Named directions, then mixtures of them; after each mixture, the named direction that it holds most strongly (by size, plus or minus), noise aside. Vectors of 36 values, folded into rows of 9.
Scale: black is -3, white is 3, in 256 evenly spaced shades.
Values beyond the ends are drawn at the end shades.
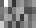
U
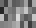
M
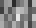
M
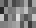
M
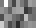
U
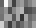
U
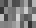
M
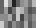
U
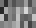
M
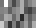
U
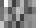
U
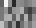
U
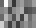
U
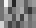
U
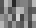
U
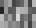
M
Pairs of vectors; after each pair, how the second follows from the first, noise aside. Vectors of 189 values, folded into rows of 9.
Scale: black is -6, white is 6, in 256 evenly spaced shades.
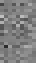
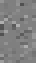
partly zeroed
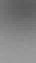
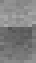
wrapped around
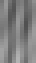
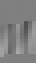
partly zeroed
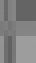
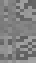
sign-scrambled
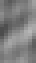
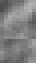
wrapped around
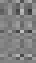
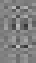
wrapped around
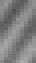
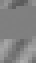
partly zeroed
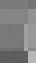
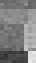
scaled up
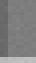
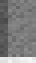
scaled up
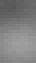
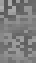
sign-scrambled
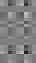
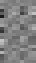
wrapped around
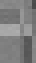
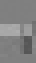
partly zeroed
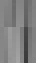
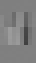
partly zeroed
